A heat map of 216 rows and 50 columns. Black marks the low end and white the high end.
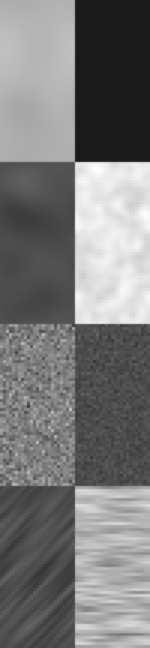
It is made of 4 by 2 panels. Panel 1,1: high, smooth, faint in contrast. Panel 1,2: very low, flat. Panel 2,1: low, smooth, faint in contrast. Panel 2,2: very high, blotchy, faint in contrast. Panel 3,1: middling, fine-grained. Panel 3,2: low, fine-grained, faint in contrast. Panel 4,1: low, slanting up to the right, faint in contrast. Panel 4,2: high, streaked across.
